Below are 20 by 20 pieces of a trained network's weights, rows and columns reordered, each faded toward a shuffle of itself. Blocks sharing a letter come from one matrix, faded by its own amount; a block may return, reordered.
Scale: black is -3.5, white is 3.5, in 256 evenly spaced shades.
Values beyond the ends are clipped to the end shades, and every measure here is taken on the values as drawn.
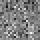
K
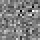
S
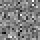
K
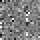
K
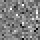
K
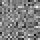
S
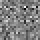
S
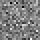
K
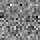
S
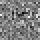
S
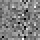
K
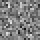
K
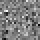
K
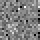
K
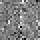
K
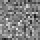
K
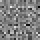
S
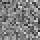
K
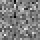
K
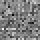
K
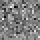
K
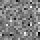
K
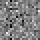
K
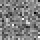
K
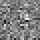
S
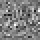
S
